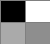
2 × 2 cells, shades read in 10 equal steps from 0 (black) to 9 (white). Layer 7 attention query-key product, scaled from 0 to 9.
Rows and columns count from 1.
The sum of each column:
6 14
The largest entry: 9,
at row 1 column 2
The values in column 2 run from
5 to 9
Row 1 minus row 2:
-6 4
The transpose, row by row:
0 6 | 9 5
